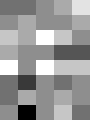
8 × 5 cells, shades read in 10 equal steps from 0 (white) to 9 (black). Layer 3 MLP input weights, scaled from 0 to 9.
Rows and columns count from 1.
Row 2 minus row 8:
0 -6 0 2 -2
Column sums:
28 38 24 27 29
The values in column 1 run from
0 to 5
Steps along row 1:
same down down down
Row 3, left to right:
2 3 0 2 4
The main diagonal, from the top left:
5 3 0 6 2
